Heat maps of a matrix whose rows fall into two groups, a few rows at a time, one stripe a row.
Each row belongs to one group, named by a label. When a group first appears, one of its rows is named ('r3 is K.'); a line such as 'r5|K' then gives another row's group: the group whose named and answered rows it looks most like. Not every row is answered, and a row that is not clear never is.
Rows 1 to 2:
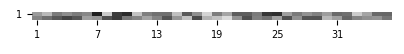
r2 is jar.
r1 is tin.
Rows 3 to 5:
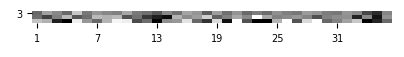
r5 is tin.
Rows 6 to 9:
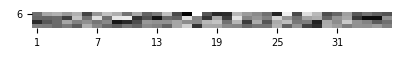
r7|tin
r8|jar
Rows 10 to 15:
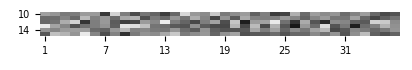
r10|tin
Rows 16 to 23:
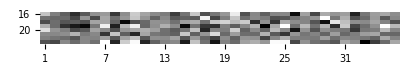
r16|jar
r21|tin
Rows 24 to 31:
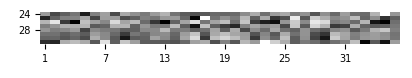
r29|jar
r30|jar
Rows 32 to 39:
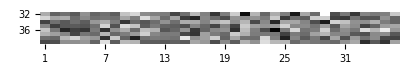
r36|tin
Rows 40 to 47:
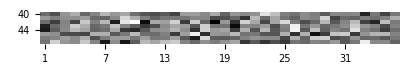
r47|tin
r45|jar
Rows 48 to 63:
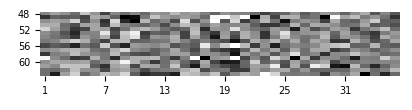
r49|jar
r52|jar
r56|jar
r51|tin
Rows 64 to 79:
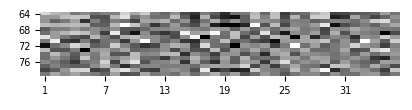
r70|jar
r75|tin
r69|tin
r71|tin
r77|jar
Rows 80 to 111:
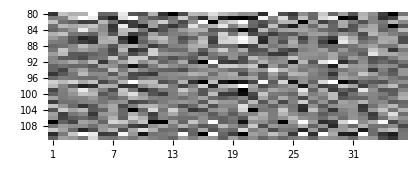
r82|jar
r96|jar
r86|jar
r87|jar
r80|tin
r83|tin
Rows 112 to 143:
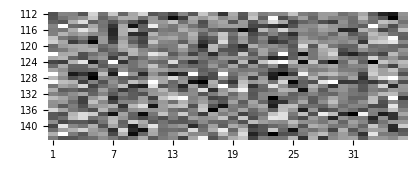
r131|jar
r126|tin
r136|jar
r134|tin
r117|tin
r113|tin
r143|jar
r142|tin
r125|tin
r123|tin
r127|tin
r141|tin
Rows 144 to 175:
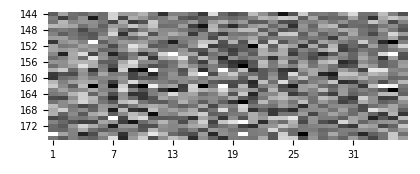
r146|tin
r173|tin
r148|jar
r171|jar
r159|jar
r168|tin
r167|jar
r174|jar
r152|jar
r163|tin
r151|tin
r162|tin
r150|jar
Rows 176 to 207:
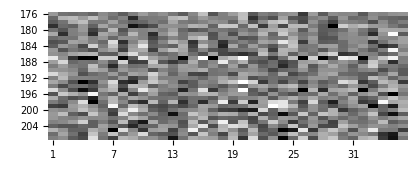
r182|jar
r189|tin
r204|jar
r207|tin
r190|tin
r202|jar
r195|jar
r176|jar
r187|jar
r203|tin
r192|tin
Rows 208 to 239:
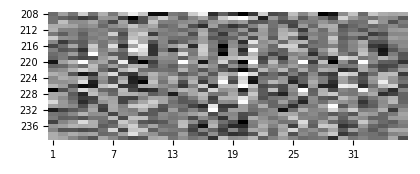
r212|jar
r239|jar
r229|jar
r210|tin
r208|jar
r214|jar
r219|jar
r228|tin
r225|tin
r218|tin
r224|tin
